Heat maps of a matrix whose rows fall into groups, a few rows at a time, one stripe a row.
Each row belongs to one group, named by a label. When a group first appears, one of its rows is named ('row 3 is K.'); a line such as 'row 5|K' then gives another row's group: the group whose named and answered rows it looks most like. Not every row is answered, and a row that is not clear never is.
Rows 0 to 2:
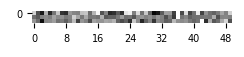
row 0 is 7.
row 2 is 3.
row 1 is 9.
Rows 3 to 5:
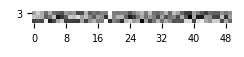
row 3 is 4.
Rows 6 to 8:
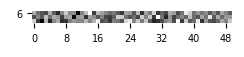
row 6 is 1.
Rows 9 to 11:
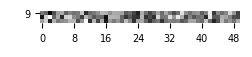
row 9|3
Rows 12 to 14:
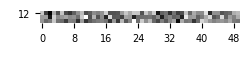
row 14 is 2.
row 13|9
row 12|7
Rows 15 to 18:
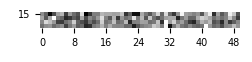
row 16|2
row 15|3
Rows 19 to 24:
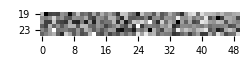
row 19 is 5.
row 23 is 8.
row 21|2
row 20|8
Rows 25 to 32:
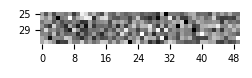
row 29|4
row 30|2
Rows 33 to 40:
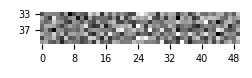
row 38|8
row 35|8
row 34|2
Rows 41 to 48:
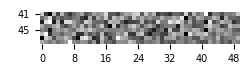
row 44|2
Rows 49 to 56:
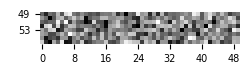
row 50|3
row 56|7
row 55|5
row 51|4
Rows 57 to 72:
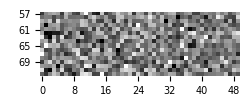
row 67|1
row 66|1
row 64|2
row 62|5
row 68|9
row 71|7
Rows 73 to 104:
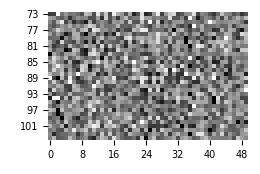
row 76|9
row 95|3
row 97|9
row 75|2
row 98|3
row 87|4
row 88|8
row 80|2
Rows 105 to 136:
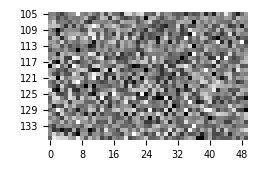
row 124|7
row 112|3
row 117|7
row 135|4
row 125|1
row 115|9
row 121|9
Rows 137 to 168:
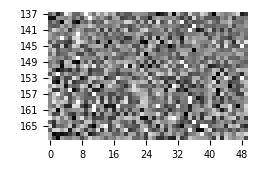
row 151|5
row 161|9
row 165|1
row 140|9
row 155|4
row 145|3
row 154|7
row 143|8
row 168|3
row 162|2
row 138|9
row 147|1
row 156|7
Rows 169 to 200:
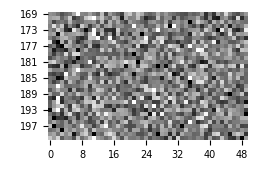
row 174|9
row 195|5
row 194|1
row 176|7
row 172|4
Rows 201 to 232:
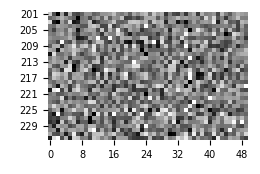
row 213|4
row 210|9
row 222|2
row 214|7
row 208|8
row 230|9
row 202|8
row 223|9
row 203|7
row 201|7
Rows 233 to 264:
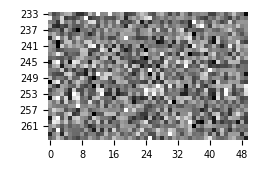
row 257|4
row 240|3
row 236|5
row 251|2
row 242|1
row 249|1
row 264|2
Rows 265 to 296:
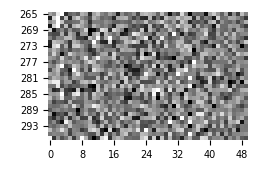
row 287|5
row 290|5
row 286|8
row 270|4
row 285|8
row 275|1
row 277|9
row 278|8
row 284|2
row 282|4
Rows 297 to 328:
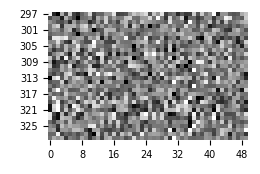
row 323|7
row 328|4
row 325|9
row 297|7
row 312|1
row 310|7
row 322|7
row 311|9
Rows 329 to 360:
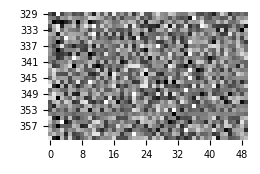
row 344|1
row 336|3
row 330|9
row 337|2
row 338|3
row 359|4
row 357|3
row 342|7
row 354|2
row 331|5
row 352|9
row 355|7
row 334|9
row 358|8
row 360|7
